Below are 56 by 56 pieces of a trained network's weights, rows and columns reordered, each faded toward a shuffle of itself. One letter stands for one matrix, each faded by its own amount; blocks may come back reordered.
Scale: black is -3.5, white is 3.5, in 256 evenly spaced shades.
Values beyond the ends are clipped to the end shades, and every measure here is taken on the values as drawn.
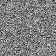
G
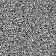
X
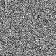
G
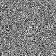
X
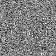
G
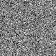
G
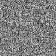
X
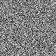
G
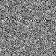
X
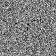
G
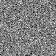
G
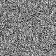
G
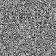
X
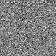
X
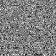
X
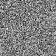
G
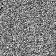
G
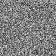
G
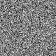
G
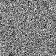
G
